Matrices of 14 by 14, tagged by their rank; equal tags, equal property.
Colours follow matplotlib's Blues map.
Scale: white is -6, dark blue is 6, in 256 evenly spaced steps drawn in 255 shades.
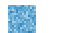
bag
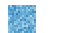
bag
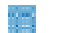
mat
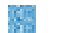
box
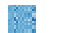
box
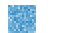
bag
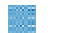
mat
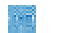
box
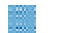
mat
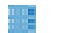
mat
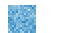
bag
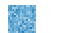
bag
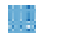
mat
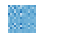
box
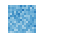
bag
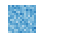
bag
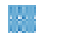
mat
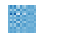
mat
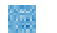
box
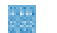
box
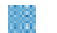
mat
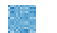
box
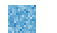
bag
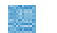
box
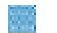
box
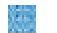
box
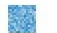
bag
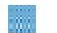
mat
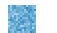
bag
